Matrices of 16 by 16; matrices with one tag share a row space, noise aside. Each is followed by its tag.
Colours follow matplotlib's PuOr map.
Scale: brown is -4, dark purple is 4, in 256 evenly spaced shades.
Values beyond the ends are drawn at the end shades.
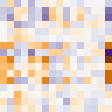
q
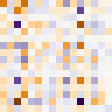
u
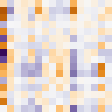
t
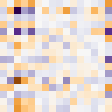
q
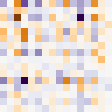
u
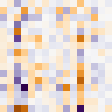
u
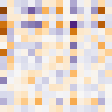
t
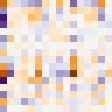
t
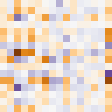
q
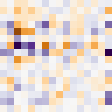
q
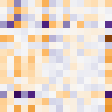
q
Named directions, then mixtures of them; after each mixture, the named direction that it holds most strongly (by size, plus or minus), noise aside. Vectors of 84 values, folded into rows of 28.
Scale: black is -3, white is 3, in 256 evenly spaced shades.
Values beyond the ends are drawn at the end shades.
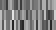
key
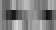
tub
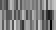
key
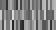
key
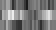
tub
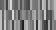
key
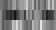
tub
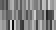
key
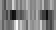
tub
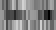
tub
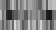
tub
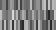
key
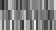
key
